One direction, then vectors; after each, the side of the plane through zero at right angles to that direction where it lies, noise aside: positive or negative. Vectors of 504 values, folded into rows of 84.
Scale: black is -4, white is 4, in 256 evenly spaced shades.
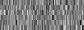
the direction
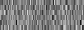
positive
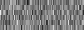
positive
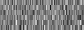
negative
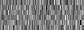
positive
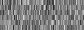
positive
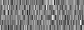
negative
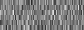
positive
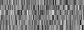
positive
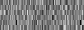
positive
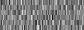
positive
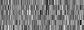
positive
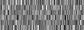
negative
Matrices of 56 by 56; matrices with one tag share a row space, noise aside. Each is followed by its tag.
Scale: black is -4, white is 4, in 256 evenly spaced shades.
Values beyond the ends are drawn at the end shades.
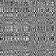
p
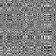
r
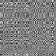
p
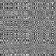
p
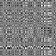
r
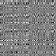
p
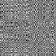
p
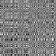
p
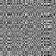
r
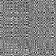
p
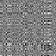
r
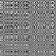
p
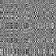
p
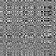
r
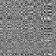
r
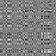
r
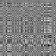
r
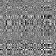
r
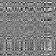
r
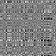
r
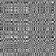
p
